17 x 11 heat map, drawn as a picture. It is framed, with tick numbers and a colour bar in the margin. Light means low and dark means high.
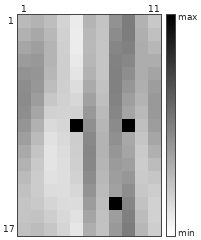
The bottom left is the calmest part. Overall the values sit about 30% of the way up the scale. Values change most from cell to cell in the centre. Three lone cells stand out, each far higher than its neighbours. Streaks run downward. The values are skewed, with a long tail toward high values.
